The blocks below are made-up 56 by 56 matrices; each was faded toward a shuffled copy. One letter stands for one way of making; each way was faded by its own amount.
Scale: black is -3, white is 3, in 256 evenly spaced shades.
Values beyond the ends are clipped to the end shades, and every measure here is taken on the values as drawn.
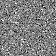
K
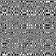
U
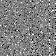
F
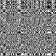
U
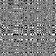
U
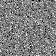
K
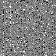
F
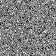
K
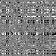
U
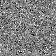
K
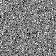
K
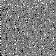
F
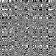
U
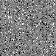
F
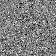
K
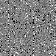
F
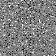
F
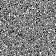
K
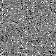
F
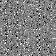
F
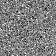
K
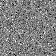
K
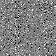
F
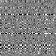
U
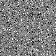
F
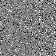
F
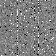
F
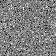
K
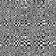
U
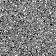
K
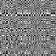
U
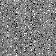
F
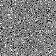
F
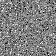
K
